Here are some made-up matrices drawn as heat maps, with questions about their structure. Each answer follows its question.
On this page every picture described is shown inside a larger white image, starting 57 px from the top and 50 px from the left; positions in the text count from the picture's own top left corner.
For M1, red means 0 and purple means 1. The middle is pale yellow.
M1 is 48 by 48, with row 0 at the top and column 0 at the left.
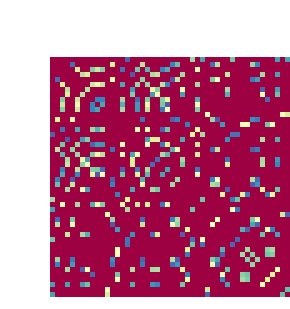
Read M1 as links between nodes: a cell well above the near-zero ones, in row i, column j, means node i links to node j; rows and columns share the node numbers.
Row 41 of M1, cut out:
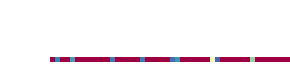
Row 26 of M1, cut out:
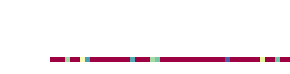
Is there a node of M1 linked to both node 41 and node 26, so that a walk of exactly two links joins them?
no
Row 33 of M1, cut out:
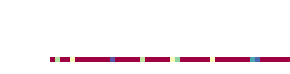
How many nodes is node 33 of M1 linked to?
9
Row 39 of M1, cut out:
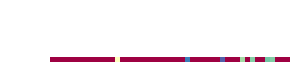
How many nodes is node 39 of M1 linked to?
7
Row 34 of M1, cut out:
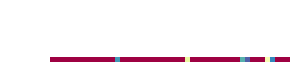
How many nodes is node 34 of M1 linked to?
6
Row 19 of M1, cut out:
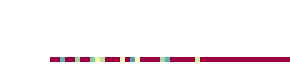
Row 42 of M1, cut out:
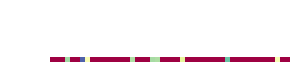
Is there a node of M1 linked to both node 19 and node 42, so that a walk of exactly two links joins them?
yes
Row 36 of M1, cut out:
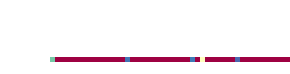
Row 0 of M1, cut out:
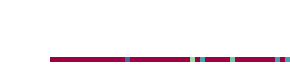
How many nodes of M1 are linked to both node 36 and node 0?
3
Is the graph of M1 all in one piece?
yes
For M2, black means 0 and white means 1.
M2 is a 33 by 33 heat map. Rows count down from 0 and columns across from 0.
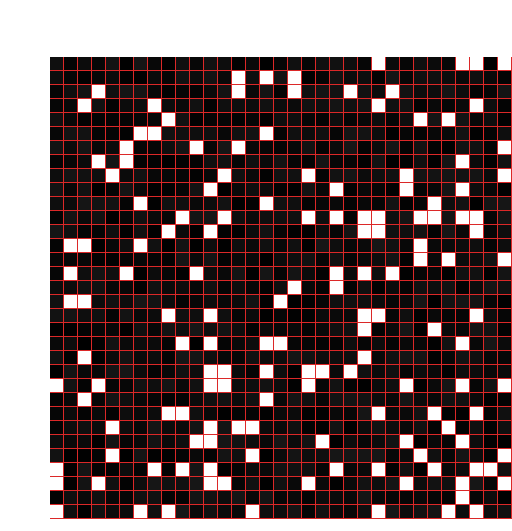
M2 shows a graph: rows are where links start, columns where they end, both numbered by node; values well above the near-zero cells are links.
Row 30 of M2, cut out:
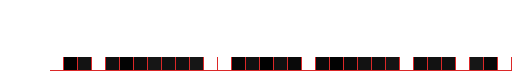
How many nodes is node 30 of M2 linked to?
8
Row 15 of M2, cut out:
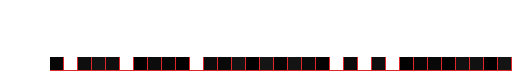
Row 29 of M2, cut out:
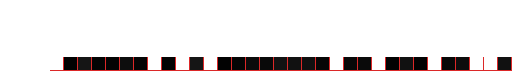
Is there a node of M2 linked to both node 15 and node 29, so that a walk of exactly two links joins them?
yes
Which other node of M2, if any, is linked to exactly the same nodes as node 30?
node 23
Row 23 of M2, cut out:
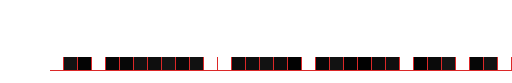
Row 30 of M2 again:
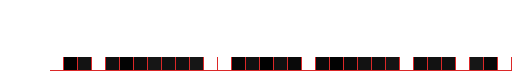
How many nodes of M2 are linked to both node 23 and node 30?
8
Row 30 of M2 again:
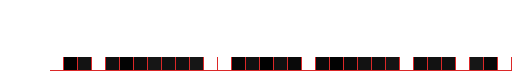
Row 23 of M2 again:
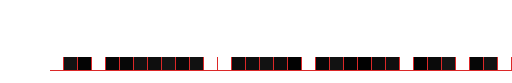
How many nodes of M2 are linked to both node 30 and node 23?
8
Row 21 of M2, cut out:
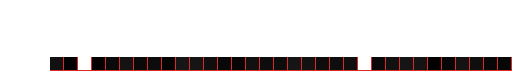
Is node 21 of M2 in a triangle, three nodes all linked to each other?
no
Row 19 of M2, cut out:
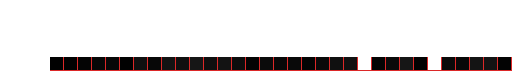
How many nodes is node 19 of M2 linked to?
2
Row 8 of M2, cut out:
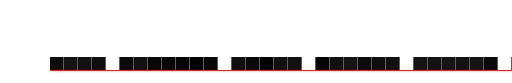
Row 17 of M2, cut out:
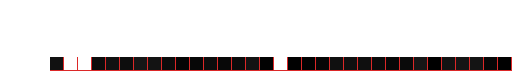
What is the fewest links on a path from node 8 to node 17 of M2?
5
